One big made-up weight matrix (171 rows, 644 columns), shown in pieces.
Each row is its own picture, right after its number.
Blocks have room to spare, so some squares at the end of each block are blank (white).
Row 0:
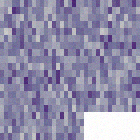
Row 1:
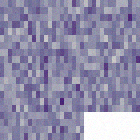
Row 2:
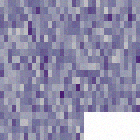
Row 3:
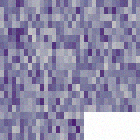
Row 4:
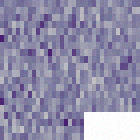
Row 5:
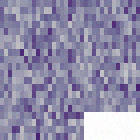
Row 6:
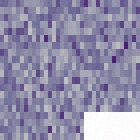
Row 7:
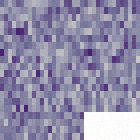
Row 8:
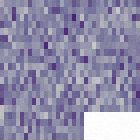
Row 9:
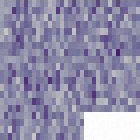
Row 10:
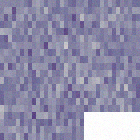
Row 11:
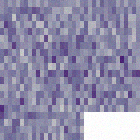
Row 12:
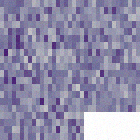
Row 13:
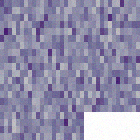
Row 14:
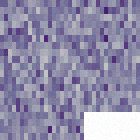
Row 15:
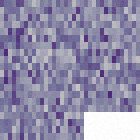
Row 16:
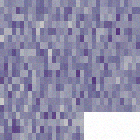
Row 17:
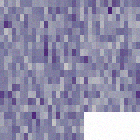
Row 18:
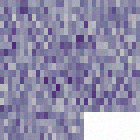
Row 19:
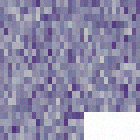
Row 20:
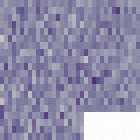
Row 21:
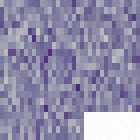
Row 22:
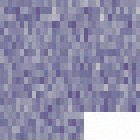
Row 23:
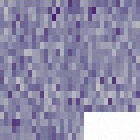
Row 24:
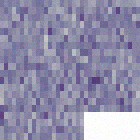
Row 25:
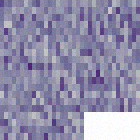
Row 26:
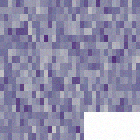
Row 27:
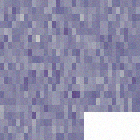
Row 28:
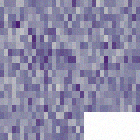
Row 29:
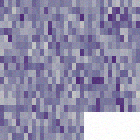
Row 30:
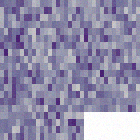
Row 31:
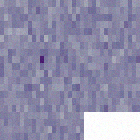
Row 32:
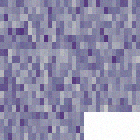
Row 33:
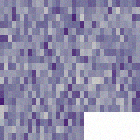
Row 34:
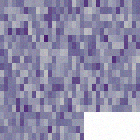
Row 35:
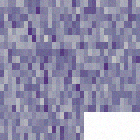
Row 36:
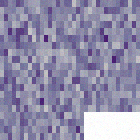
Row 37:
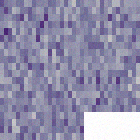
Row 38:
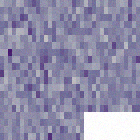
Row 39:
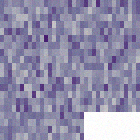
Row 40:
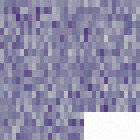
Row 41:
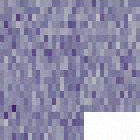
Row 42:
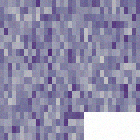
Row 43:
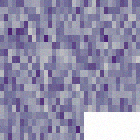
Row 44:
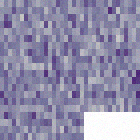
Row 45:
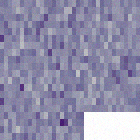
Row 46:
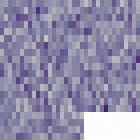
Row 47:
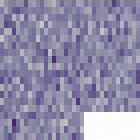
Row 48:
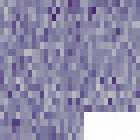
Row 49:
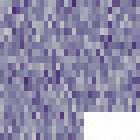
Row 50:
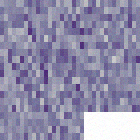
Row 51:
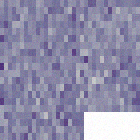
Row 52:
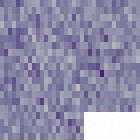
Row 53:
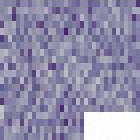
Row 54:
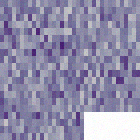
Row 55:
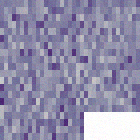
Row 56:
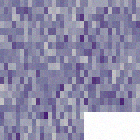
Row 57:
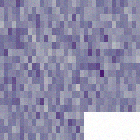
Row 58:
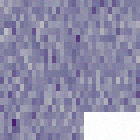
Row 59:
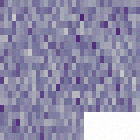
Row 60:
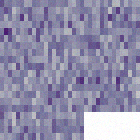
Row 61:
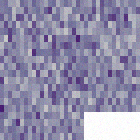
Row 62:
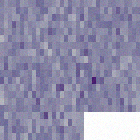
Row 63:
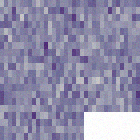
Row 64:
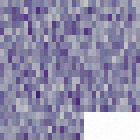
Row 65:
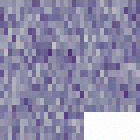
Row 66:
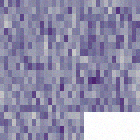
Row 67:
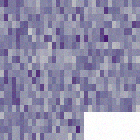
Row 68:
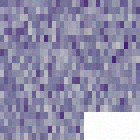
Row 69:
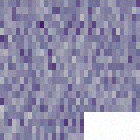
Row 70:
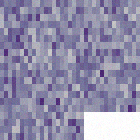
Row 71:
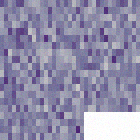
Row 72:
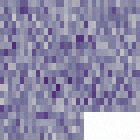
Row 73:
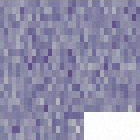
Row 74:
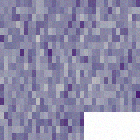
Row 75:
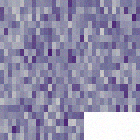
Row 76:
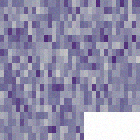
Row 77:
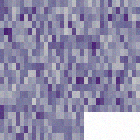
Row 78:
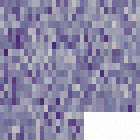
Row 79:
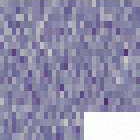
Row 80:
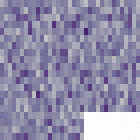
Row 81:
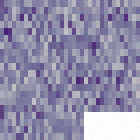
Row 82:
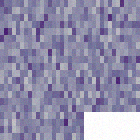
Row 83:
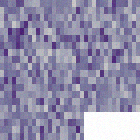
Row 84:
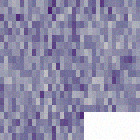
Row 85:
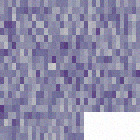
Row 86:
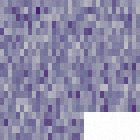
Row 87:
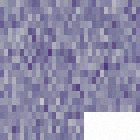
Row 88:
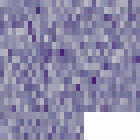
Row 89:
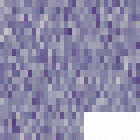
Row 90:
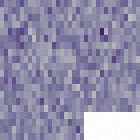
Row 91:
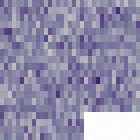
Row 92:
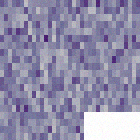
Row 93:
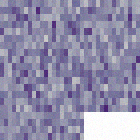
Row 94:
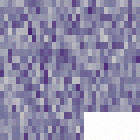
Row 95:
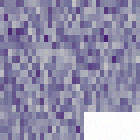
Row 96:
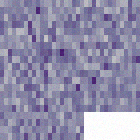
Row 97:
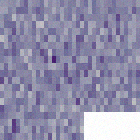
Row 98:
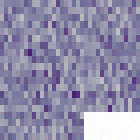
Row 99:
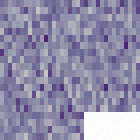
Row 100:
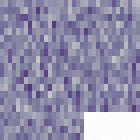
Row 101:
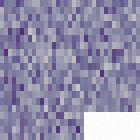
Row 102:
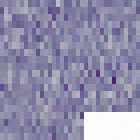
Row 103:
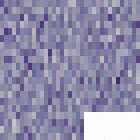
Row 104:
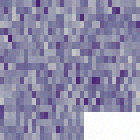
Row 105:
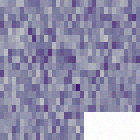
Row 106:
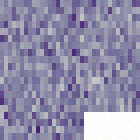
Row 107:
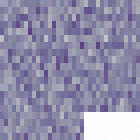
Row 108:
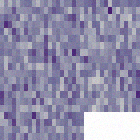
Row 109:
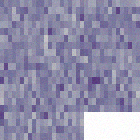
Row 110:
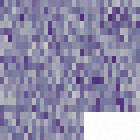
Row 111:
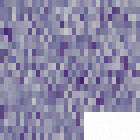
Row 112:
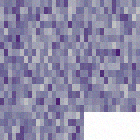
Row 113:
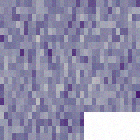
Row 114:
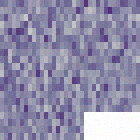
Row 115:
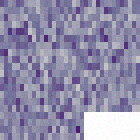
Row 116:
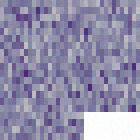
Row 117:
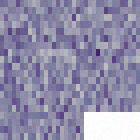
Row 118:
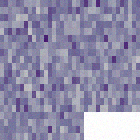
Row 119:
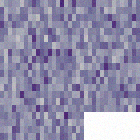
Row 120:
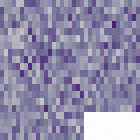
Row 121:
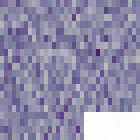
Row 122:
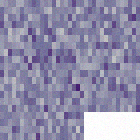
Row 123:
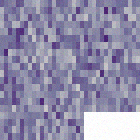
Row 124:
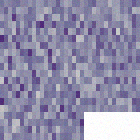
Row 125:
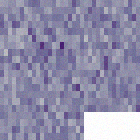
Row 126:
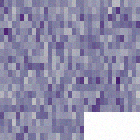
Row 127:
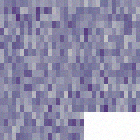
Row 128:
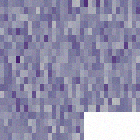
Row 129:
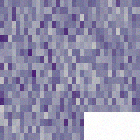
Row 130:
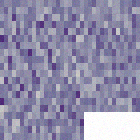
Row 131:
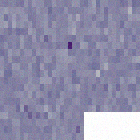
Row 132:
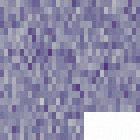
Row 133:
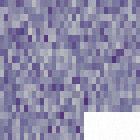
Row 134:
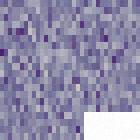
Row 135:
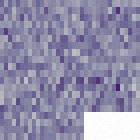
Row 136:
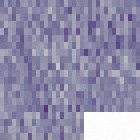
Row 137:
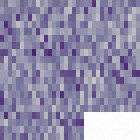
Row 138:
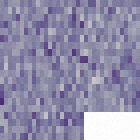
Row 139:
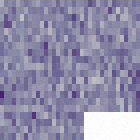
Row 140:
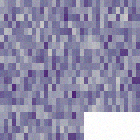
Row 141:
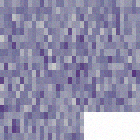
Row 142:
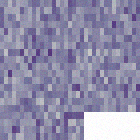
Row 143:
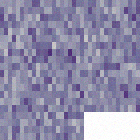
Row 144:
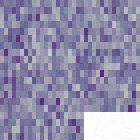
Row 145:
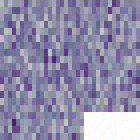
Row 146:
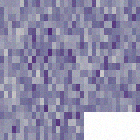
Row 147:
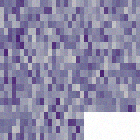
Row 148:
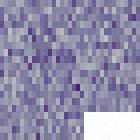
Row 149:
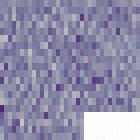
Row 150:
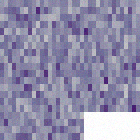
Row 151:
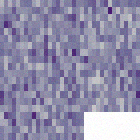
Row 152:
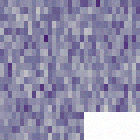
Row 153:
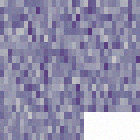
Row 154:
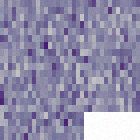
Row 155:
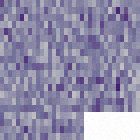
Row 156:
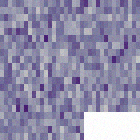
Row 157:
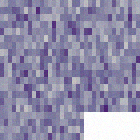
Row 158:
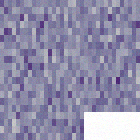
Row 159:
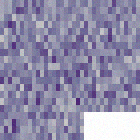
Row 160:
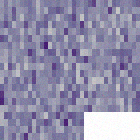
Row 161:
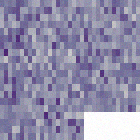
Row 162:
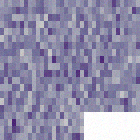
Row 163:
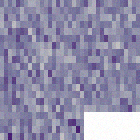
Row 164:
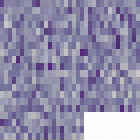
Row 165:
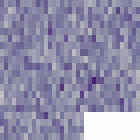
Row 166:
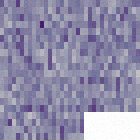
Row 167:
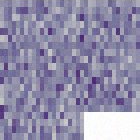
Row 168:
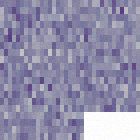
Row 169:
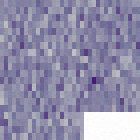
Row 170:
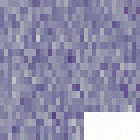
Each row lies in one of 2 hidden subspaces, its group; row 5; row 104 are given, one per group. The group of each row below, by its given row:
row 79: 104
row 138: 104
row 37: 104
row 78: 5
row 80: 5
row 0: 104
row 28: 5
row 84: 104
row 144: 5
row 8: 104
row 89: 104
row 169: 104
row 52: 5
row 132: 5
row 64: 5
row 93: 5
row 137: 104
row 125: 5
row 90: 5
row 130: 104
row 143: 5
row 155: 104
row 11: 104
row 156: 5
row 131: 5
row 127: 5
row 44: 104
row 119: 5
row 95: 5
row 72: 104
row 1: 5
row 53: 104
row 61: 104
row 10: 104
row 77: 104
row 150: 5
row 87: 5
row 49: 104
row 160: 104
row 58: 104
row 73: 5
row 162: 104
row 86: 5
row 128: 5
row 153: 5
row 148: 5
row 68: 5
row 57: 5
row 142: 5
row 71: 5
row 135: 104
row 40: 5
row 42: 5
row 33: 104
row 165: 104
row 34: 5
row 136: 104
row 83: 5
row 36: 5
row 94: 5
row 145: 104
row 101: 5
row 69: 104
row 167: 104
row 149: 104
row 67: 5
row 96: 5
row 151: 104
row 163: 5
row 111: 104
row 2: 5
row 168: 5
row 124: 104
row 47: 104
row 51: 104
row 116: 5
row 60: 104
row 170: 5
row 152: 5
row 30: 5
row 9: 104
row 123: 5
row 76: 5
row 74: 104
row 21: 5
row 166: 104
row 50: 5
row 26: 5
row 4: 104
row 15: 5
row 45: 104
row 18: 104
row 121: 5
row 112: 5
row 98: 104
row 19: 5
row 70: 5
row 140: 104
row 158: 104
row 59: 104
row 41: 104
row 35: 5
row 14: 5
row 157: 5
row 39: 5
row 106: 104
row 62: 104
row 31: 5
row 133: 5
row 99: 5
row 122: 5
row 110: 104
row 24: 104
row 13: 104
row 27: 104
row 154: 104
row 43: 5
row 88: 5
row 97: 104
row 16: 104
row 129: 104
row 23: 104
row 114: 5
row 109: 104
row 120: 5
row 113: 104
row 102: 104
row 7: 5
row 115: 5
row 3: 5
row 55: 104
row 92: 5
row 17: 104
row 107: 5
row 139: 104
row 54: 104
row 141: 104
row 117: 5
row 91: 104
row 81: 104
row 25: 104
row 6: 5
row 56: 104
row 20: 104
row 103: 104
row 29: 104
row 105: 5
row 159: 104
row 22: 5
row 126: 104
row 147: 5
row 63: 104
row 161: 5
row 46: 5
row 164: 104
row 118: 5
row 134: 5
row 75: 5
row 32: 5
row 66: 104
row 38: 5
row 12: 5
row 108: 104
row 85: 104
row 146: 5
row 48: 104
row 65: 5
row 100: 5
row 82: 104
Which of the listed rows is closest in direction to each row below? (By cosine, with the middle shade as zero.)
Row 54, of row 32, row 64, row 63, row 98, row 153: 98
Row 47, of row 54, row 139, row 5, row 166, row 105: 139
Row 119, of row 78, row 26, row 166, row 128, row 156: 166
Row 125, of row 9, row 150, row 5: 5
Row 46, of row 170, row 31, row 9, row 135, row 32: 31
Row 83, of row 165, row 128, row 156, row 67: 67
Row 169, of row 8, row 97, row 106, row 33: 97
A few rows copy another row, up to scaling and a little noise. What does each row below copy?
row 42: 19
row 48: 23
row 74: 113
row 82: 13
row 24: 109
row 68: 6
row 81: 77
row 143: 65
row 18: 72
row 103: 158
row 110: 29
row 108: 151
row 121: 117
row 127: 40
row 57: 52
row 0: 49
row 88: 96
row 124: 130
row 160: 154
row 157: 93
